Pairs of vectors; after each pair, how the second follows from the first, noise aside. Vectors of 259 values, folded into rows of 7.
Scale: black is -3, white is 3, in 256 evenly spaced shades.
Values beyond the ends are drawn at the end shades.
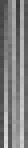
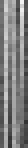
reversed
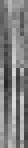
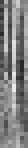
reversed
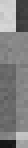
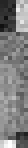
negated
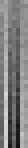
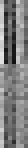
wrapped around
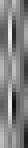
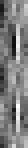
reversed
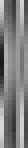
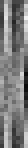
reversed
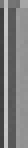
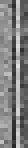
wrapped around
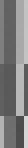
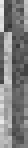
reversed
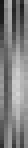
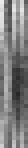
negated
